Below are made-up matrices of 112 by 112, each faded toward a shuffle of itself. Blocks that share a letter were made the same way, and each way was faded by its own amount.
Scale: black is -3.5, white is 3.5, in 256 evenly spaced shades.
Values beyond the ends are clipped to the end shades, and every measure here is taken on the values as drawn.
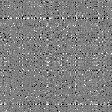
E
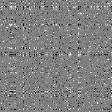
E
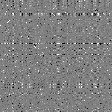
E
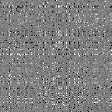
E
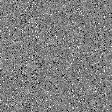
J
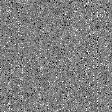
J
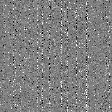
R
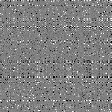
E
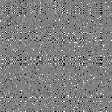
E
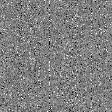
J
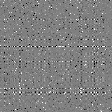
E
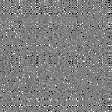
E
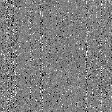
R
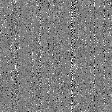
R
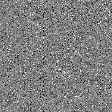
J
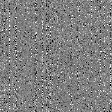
R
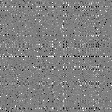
E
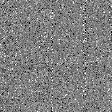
J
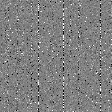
R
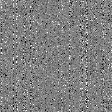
R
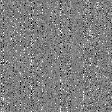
R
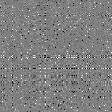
E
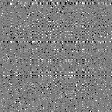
E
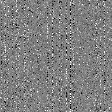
R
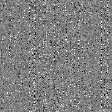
R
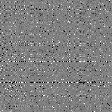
E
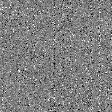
J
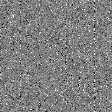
J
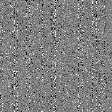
R
